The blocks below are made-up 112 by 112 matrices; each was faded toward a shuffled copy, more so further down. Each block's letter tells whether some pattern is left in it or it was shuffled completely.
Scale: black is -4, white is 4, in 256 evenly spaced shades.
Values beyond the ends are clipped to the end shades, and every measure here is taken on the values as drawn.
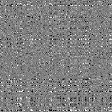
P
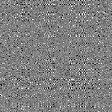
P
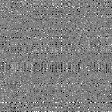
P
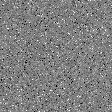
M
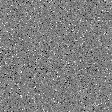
M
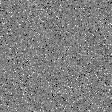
M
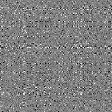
P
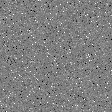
M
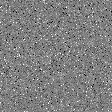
M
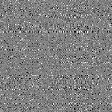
P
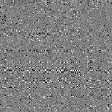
P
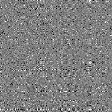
P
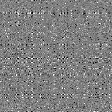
P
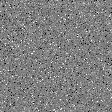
M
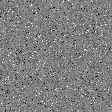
M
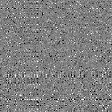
P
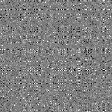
P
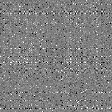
P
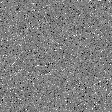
M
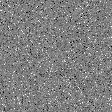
M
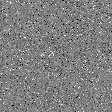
M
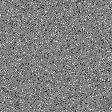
M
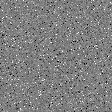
M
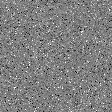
M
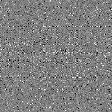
P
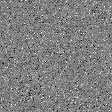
M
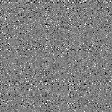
P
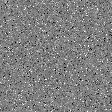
M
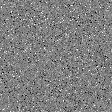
M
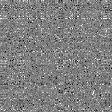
P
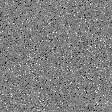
M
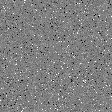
M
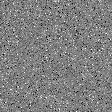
M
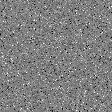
M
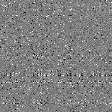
P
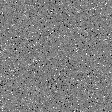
M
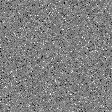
M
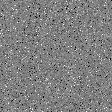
M
